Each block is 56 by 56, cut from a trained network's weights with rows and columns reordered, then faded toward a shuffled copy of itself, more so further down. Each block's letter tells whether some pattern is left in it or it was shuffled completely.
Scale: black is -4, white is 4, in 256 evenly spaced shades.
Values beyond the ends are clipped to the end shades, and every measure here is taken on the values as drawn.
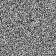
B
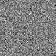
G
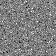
B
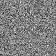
G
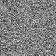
G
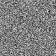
G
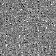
G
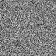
G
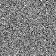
G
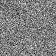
B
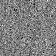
G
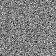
G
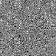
G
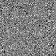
G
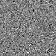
G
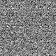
G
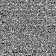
G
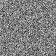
B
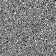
G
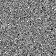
B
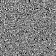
G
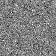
B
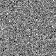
G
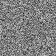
B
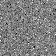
B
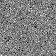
B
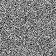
B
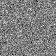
B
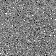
B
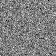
B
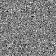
G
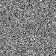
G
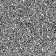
G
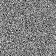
B
